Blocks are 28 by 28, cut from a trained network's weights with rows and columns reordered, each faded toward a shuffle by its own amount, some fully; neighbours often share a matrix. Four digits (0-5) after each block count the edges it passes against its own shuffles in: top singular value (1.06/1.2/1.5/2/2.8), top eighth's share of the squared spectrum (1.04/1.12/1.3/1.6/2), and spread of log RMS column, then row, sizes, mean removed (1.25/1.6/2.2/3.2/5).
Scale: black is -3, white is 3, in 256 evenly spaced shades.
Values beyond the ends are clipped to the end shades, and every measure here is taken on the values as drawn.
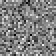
0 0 0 0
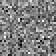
0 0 0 0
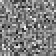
2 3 1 0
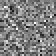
2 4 0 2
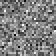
1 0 0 0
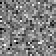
0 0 0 0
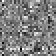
3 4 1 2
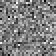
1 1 0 0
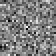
2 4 0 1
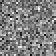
1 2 0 0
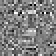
3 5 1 2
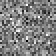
2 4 1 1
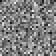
1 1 0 0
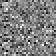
3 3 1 1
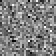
1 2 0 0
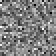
0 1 0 0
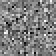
1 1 1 0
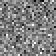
1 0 0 0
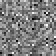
2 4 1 1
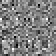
3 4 2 1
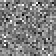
1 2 0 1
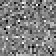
1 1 0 0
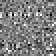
3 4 0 1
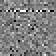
3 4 0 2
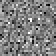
1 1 1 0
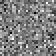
1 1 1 0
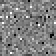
1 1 0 0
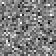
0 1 1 0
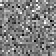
1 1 0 0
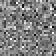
2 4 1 1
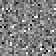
0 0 0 0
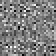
2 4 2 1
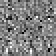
2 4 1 1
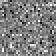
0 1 0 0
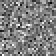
0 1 0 0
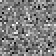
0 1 0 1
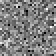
0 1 0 0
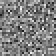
0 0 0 0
